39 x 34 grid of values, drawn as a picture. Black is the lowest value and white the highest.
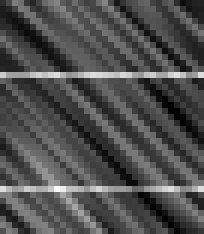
Average level on the scale: 30%. Ninth with the lowest average: middle right. Odd lines: rows 13 and 32. Ninth with the highest average: bottom left.
